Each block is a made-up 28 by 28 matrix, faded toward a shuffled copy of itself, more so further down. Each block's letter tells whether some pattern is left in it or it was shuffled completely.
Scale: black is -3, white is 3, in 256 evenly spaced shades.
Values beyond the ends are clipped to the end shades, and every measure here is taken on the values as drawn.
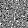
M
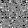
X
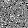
M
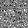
X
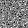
M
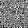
X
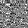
X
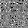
X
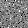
M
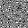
X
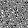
M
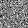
M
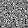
X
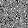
M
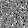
M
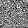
X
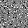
X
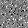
M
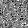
X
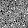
M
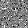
X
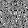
X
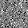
X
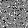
M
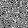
X
